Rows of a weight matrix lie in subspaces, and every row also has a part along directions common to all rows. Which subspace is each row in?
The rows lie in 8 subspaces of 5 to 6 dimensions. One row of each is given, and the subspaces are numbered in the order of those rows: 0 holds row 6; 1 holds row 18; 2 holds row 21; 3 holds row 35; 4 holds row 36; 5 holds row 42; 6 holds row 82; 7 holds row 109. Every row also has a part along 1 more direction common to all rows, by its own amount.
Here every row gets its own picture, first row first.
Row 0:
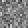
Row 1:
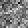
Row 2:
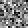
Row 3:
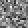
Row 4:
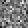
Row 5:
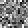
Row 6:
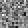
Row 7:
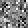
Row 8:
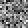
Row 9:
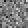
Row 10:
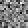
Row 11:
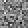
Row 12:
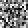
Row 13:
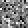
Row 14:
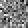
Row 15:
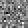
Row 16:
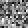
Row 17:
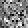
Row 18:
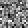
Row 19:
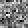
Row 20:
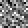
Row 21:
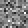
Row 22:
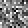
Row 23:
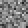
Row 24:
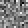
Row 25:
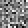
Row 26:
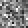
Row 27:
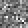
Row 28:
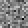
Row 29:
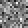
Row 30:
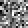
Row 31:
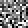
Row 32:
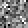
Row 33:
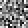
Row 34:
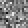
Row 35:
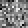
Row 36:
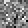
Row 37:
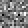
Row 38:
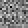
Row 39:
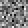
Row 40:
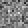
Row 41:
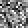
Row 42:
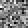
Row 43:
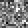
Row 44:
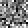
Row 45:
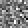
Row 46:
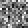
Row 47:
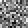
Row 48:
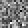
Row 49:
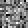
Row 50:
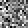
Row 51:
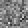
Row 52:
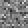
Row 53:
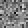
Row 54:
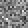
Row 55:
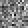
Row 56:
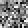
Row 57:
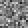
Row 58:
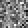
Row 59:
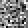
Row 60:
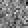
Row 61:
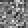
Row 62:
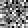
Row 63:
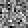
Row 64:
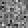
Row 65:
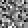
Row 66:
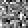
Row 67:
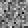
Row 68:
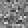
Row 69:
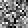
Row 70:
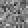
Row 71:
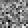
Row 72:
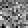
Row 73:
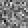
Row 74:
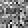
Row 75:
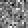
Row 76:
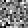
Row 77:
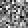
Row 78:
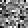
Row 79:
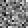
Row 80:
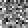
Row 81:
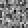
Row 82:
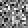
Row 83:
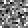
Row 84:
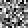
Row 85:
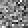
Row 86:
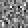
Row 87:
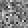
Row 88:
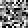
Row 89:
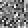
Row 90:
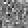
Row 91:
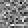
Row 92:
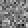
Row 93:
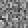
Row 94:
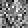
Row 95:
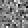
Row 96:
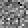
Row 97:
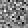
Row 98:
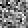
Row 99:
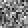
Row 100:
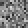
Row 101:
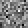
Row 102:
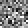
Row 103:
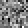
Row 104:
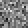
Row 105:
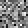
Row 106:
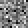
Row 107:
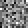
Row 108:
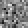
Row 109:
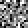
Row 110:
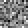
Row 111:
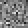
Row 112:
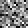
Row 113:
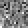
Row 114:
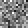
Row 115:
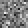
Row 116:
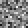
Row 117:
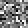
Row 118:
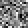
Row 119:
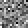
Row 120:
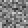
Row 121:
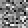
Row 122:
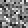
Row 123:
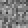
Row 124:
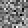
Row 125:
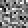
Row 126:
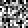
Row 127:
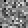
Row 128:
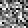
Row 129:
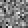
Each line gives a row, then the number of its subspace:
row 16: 0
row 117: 7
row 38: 3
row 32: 7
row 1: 2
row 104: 6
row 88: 7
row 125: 4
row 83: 5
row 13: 7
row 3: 6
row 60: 4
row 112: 5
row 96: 2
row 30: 5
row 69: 4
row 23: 1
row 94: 3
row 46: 3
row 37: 0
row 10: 7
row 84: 4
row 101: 5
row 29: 7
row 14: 5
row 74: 2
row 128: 4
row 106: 2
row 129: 5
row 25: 2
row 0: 2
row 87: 0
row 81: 1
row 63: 1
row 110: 4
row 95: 3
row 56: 7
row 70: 7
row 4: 7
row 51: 4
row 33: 3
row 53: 7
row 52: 0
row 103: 2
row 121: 0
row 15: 0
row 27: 7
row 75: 3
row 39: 6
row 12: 6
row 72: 6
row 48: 2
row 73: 6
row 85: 6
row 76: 7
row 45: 4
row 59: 3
